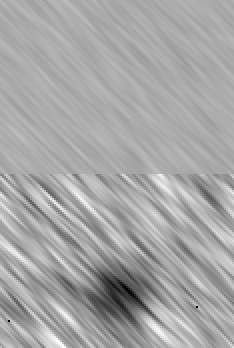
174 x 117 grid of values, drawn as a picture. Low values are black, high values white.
Seam: horizontal, 50% of the way down, the top part calmer. Ninth with the lowest average: bottom middle. Dips: one, in the bottom middle. Odd rows or columns: none. Lone odd cells: 2, each lower than its neighbours. Histogram: skewed, a long tail of low values.
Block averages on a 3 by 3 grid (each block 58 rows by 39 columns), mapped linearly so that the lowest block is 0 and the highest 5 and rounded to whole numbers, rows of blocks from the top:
5 5 5 | 5 5 5 | 4 0 5
